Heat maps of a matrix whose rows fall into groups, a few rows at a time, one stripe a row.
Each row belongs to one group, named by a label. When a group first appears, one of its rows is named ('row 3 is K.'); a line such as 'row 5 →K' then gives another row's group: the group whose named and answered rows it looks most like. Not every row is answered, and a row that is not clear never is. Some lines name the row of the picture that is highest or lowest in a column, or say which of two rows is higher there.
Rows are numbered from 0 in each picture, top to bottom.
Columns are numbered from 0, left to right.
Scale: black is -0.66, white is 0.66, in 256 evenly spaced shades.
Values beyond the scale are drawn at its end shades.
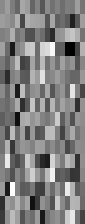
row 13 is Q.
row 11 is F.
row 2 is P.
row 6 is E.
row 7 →F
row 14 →P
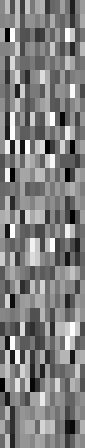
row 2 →Q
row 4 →Q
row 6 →E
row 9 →Q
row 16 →Q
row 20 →F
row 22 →P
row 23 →E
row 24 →Q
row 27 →P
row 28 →F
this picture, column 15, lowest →17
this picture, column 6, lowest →27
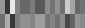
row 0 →Q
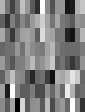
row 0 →P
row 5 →P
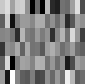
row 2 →E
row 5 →Q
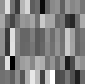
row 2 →Q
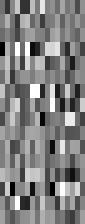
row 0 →F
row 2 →F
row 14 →F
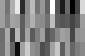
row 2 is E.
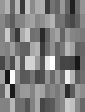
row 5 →Q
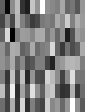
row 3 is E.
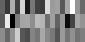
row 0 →E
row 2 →F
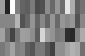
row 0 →Q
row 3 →P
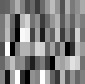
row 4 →P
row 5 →F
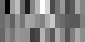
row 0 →F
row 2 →P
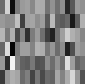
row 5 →P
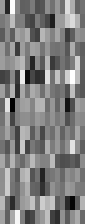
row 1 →P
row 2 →P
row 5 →E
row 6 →E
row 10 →E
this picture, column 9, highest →5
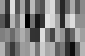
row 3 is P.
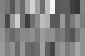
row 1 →F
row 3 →P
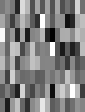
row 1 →P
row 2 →P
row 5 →Q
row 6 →E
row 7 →F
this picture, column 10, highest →3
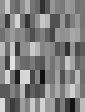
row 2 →P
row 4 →Q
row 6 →E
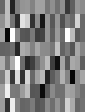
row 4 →F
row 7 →Q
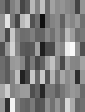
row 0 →F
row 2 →Q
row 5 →F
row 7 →Q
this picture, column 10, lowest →3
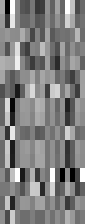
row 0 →Q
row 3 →F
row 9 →Q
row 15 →Q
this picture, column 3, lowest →6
